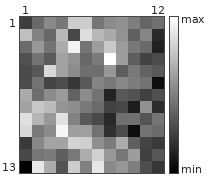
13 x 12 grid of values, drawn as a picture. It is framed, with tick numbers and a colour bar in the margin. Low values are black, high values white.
The ninth with the highest average is the top middle. The halves do not mirror each other. There are no regular stripes.
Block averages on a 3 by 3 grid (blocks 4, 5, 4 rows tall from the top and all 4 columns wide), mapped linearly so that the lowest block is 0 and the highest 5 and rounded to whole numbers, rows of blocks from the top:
2 5 1 / 4 1 0 / 3 4 0
